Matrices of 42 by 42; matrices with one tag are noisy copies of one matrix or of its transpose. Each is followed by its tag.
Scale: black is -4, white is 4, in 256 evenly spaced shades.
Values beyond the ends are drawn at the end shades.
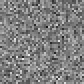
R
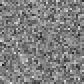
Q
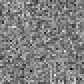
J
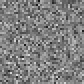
R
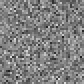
R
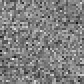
J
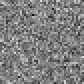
Q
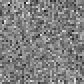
J
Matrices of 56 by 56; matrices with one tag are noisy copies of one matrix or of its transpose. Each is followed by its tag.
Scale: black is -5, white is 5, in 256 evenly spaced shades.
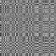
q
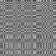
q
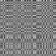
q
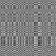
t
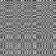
q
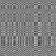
t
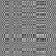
t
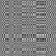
t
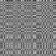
q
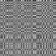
q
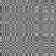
q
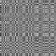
q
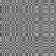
q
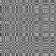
q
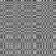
q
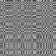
q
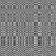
t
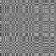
q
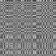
q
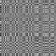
q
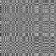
q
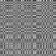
q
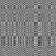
t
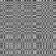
q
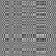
t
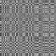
q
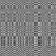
t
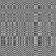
t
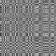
q
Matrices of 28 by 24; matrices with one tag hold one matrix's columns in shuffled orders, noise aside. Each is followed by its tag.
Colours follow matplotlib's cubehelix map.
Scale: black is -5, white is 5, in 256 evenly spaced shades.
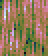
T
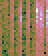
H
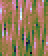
T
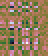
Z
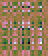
Z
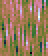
T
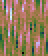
T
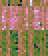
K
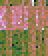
K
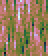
T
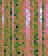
H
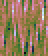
T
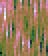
T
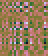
Z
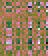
Z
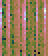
H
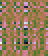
Z
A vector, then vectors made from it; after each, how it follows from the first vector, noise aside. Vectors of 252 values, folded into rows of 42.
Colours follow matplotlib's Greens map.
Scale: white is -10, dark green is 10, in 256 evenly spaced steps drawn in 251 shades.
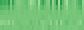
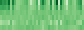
scaled up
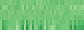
reversed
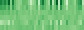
scaled up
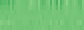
shrunk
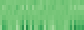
reversed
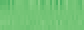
shrunk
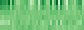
scaled up
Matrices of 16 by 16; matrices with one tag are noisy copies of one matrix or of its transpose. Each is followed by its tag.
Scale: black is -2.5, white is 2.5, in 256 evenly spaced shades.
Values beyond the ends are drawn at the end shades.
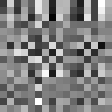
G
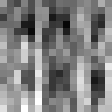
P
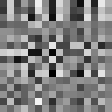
G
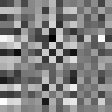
G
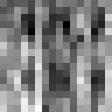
P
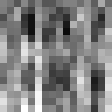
P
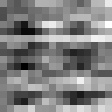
P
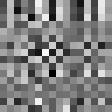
G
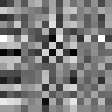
G
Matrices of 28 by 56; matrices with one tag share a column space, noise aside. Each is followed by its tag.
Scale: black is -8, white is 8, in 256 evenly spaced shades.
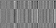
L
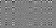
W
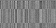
L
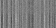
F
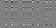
W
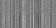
F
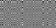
W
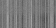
F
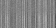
F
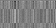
L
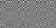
W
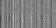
F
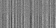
F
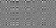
W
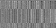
L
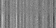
F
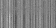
F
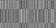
L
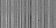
F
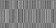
L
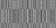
L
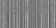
F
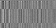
L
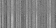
F
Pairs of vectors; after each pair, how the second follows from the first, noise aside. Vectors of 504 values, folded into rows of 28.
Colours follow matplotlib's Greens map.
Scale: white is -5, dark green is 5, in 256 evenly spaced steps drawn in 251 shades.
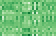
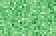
shuffled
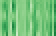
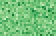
shuffled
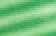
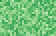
shuffled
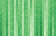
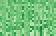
sign-scrambled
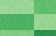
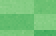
shrunk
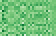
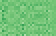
shrunk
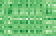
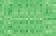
shrunk
